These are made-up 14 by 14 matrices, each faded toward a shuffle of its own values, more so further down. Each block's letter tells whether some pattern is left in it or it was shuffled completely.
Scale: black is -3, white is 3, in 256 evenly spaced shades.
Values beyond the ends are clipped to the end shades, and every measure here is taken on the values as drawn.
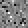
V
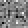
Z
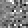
Z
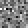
V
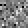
V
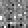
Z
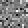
V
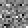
Z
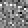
V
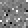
V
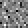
V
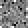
V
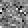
V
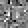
Z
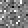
V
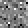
Z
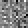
Z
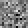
V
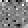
Z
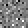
V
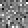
V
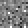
V
